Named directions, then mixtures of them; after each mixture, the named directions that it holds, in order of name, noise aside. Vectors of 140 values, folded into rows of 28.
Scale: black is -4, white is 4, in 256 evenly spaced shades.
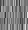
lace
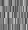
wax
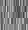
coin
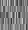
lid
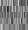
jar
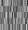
jar, wax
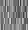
coin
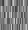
lace, wax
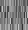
coin, jar, lace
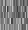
coin, jar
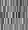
coin, lid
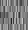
lid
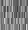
coin, jar, wax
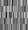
jar, wax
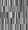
lid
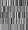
jar, lid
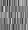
jar, lid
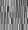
coin, jar, lace
